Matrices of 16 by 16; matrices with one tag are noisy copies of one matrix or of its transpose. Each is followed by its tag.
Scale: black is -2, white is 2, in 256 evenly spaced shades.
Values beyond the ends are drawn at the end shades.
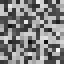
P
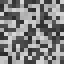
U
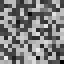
P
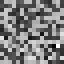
P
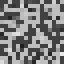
U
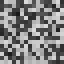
P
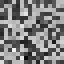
U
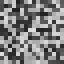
P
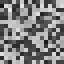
U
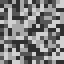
U
